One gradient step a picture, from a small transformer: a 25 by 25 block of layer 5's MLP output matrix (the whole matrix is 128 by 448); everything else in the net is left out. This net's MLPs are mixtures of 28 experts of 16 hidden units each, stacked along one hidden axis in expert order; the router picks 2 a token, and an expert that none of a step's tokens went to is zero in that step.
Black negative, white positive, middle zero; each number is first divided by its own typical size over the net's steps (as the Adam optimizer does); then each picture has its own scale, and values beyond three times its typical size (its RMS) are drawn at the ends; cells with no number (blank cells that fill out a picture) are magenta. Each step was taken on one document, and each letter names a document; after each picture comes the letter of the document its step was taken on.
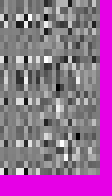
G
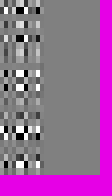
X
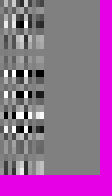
X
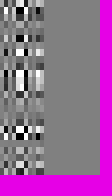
X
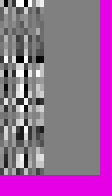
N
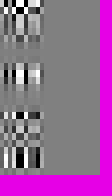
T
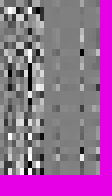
N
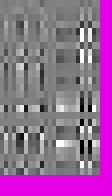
T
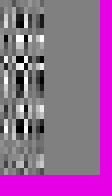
N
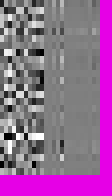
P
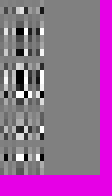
X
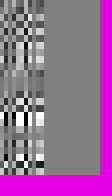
N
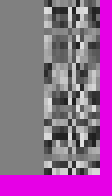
G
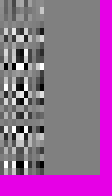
N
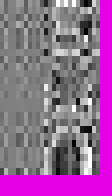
G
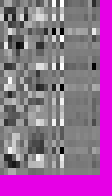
P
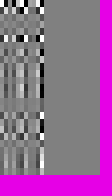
T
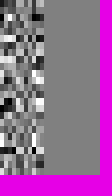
P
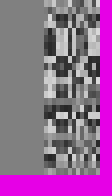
G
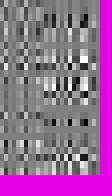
G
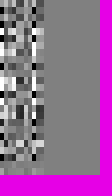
P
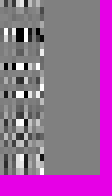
X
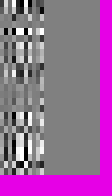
N
